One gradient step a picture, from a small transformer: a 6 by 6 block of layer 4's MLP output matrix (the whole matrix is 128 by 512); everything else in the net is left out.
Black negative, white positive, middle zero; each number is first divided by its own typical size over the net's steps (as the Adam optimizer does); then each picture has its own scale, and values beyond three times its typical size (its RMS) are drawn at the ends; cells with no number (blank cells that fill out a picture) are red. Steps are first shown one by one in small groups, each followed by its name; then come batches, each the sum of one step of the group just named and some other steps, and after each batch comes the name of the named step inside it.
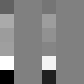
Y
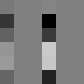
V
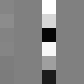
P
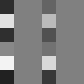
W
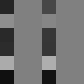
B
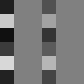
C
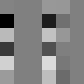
C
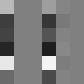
B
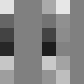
B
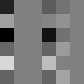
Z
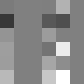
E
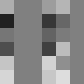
E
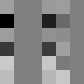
E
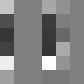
Z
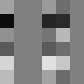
E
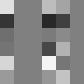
E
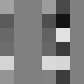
Z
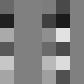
Z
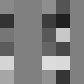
Z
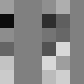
E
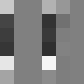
Z
